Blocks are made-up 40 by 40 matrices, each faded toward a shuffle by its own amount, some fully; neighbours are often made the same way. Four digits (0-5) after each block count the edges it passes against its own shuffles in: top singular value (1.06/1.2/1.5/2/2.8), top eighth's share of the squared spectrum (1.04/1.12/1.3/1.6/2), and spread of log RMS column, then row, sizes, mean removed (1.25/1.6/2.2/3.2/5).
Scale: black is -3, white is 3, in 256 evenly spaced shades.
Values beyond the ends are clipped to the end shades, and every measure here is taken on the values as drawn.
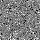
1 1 0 0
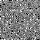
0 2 0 2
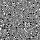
0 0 0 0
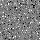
0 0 0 0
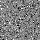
0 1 0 0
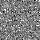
0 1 0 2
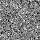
0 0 0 0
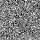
0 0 0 0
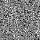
0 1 0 2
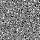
0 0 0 0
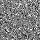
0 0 0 1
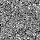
0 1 0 0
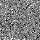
1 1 0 0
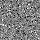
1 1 0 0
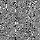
2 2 2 0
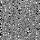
1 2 2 0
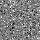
1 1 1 0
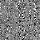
1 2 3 0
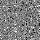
1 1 2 0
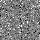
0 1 1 0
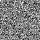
2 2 0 0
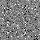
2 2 1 0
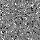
2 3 1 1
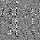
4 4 2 2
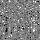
2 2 0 0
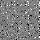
3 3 1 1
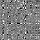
4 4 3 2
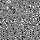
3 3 1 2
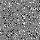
2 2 1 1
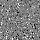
1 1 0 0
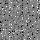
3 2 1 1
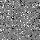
2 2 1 1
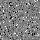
2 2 1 0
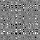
4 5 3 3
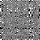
3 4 3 2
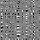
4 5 3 2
